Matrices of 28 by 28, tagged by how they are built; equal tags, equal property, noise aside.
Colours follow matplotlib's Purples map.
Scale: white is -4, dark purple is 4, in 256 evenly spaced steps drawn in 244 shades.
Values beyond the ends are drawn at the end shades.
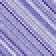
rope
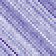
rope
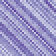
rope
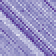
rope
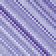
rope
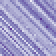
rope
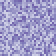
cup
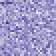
cup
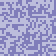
cup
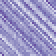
rope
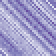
rope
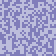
cup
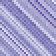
rope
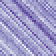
rope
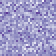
cup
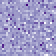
cup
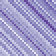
rope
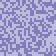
cup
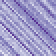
rope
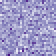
cup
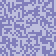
cup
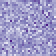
cup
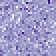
cup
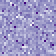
cup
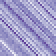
rope
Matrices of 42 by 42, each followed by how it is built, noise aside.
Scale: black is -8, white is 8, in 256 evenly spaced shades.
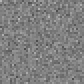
noise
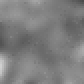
smooth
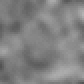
smooth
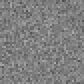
noise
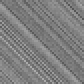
Toeplitz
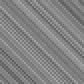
Toeplitz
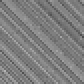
Toeplitz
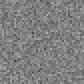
noise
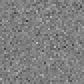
noise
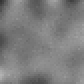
smooth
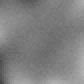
smooth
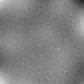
smooth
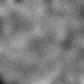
smooth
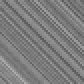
Toeplitz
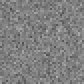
noise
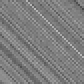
Toeplitz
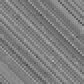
Toeplitz
